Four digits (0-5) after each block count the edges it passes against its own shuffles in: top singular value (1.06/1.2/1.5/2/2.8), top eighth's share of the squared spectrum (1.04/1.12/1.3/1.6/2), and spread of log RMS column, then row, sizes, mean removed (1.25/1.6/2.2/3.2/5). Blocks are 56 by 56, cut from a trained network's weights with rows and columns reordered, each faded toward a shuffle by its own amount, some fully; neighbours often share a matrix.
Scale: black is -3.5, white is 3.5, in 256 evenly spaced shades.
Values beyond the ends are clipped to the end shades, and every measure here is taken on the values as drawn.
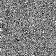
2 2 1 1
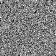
0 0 0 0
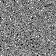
0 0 0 0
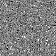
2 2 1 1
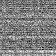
4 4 1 2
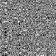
3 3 1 2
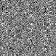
3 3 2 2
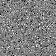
2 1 0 1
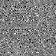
3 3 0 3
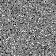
0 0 0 0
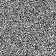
0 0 0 0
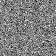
0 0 0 0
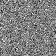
0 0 0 0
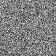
0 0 0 0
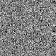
2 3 1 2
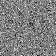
1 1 0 0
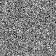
1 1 0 0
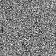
2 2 0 1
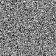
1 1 0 0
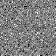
3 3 1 2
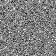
2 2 0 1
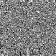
2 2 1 1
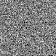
2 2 0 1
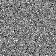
1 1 0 0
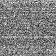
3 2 0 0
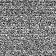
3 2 0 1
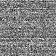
3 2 0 1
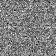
0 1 0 0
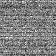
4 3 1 1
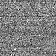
2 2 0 0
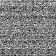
3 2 0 1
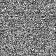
1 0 0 0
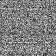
2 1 0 0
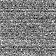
3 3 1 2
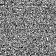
1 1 0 0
